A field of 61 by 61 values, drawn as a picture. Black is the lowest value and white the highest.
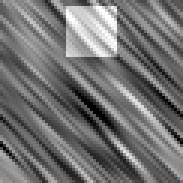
In the top middle lies a patch that is higher than the rest. Streaks slant down to the right. The ninth with the highest average is the top middle.
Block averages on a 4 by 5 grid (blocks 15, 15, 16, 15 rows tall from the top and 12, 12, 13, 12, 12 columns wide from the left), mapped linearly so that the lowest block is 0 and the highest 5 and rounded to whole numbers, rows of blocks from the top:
22522 / 12211 / 11021 / 21112
